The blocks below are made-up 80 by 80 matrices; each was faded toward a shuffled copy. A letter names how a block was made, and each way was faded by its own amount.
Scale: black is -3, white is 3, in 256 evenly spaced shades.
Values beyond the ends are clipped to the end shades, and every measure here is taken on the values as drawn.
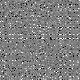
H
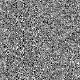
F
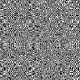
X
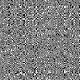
X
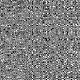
X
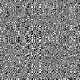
X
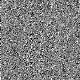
F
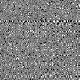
H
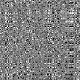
X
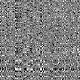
X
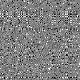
H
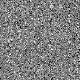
F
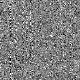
F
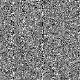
F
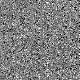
F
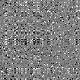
H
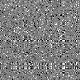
H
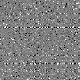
H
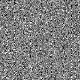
F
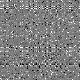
H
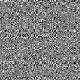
X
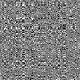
X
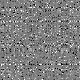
H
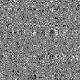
H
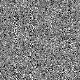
F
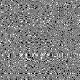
H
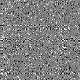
H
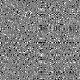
H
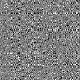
X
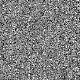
F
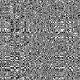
X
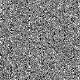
F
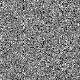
F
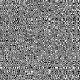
X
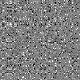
H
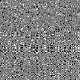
H
